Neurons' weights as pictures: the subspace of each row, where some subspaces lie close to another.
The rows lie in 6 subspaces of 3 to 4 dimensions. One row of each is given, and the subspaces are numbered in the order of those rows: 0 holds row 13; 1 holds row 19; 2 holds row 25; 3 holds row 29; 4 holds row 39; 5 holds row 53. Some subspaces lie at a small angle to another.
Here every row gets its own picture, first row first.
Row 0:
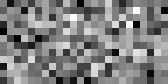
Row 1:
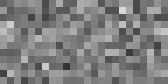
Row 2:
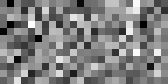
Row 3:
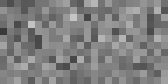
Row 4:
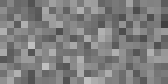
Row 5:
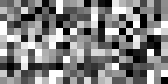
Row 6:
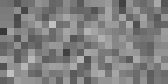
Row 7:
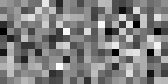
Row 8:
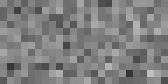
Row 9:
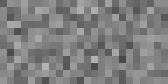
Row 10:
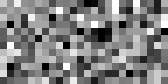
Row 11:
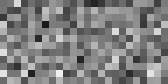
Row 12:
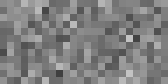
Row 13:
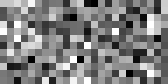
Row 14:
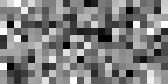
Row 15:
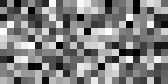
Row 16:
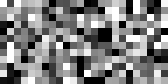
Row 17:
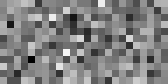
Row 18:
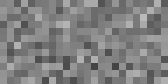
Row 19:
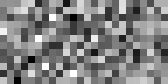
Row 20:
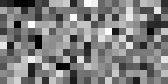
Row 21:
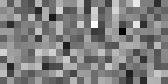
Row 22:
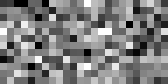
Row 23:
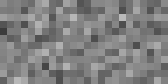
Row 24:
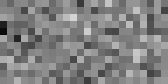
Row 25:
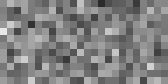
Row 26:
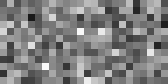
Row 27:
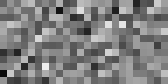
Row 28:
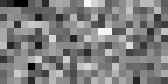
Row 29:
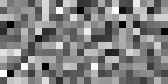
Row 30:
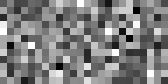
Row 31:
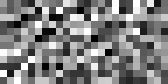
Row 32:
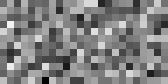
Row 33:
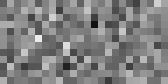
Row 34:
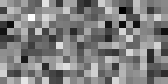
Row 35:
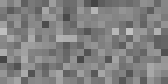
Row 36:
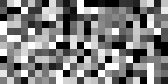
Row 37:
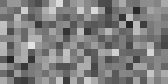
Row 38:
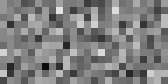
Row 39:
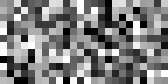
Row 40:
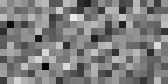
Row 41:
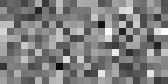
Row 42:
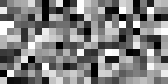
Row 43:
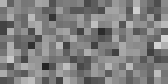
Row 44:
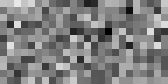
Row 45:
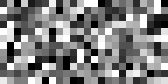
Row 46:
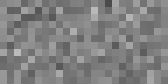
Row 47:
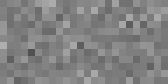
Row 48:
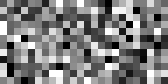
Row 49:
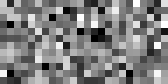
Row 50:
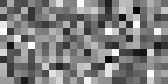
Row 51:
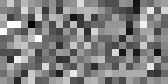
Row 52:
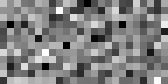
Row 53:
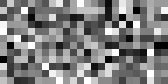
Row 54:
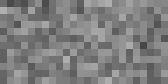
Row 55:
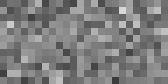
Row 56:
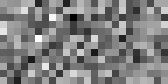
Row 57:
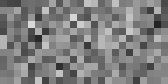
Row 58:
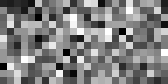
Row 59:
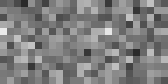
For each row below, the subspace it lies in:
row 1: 3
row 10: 5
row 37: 4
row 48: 5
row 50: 5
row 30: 5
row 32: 2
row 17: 3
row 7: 1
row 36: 2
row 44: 5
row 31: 3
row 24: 0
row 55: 3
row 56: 1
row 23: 1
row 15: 2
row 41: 1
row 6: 4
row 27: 3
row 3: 0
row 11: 2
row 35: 2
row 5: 1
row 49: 4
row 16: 4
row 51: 2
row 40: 1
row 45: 2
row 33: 4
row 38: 5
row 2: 2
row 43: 4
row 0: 5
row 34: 3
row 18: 2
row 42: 3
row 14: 5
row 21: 4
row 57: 2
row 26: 4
